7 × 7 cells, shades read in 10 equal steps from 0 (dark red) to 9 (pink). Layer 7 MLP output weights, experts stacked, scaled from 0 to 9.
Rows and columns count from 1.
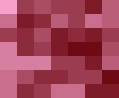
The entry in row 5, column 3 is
7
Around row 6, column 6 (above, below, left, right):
1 1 3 0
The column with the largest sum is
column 1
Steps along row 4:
down up down down same up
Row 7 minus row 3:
3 0 -1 5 4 0 -2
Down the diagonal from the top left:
9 1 4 1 3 3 1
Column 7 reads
5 5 3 4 5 0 1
